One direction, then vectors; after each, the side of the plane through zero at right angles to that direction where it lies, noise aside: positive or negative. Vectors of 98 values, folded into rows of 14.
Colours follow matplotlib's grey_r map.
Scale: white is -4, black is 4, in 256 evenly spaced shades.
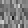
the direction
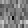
positive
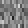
positive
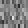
negative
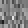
negative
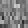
positive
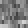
negative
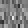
negative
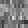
negative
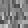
negative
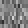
negative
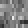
negative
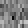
positive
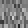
negative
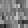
positive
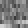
negative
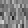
positive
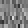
negative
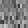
negative
